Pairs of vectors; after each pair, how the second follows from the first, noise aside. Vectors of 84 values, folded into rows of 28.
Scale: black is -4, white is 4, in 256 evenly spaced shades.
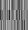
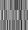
shuffled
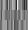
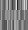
negated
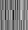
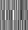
negated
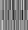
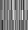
negated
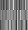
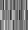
shuffled
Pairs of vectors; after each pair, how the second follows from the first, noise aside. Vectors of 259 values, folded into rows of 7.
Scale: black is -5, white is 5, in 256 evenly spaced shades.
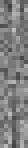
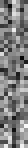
scaled up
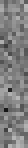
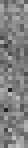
copied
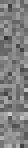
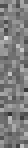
negated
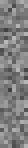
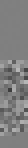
partly zeroed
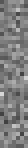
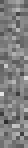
copied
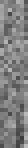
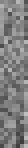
copied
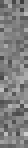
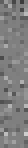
partly zeroed
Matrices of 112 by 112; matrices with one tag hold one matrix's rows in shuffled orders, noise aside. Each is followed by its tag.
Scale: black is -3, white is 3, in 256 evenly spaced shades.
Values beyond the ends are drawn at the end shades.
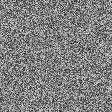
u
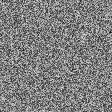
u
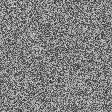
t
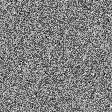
t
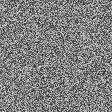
t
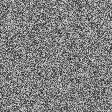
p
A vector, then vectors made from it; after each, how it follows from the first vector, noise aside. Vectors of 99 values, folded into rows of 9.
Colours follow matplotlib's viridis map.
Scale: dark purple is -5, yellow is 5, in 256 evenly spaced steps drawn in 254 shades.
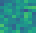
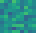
wrapped around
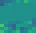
partly zeroed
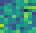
scaled up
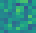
wrapped around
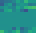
partly zeroed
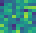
scaled up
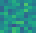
wrapped around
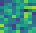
scaled up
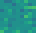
partly zeroed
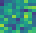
scaled up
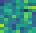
scaled up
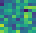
scaled up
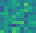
wrapped around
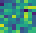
scaled up
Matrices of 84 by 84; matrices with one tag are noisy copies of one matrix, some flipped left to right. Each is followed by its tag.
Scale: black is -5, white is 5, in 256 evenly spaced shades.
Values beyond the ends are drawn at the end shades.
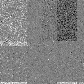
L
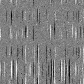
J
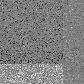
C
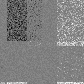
L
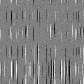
J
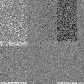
L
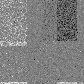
L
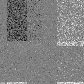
L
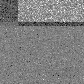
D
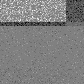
D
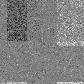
L
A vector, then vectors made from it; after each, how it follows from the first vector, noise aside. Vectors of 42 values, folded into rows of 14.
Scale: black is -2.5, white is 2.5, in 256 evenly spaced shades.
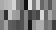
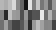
copied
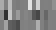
partly zeroed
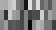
copied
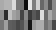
copied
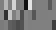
partly zeroed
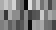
copied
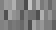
shrunk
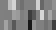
partly zeroed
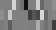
partly zeroed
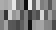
copied
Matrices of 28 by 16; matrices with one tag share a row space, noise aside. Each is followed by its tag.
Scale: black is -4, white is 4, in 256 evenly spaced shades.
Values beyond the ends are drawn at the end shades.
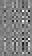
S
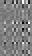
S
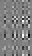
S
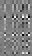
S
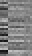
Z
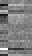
Z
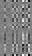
S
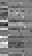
Z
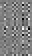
S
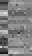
Z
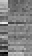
Z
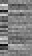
Z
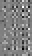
S
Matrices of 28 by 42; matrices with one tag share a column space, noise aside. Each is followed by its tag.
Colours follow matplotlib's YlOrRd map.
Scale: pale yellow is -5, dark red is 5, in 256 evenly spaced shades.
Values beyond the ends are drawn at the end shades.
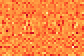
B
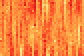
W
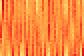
W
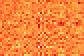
B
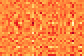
B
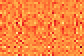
B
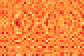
B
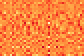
B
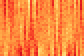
W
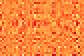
B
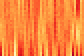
W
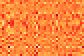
B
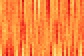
W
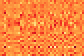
B
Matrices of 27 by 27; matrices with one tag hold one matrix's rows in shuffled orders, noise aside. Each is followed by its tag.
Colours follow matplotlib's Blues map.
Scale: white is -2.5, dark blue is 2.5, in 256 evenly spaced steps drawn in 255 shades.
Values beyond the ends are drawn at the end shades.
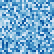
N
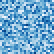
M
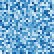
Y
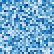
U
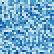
U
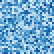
M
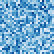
Y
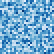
M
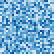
Y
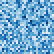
N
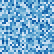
N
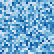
U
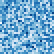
M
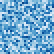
M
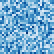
Y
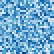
Y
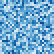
Y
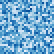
M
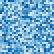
M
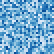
U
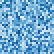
N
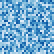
N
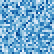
N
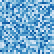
Y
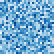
Y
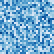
Y
